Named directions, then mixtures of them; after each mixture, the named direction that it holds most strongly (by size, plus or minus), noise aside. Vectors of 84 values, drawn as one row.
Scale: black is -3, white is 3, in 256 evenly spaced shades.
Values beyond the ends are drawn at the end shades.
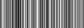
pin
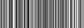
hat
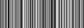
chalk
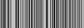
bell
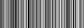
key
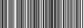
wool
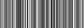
pin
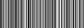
key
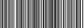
wool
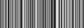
chalk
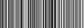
wool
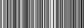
wool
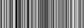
hat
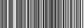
wool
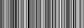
key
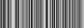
bell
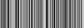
bell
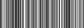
pin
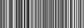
hat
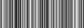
pin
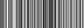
wool
